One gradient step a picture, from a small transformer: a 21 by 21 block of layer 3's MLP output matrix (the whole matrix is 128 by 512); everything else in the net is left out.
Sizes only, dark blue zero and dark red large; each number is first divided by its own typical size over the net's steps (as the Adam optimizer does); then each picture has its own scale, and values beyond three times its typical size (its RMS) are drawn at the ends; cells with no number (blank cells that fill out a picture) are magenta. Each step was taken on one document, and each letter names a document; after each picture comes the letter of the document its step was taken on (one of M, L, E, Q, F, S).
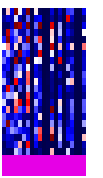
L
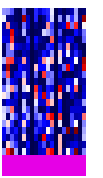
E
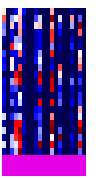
L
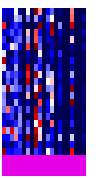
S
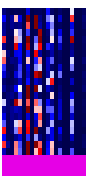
S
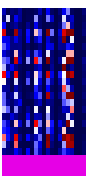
S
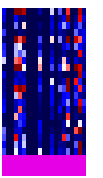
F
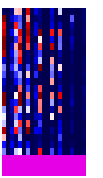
L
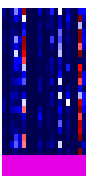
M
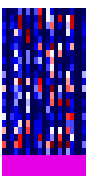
L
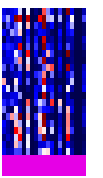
L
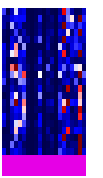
M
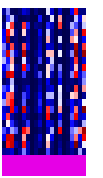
E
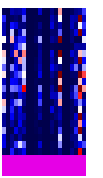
M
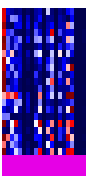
S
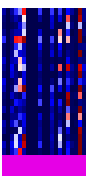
M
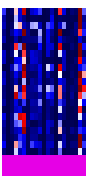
F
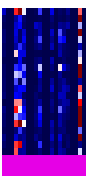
F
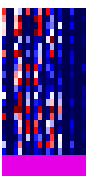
L
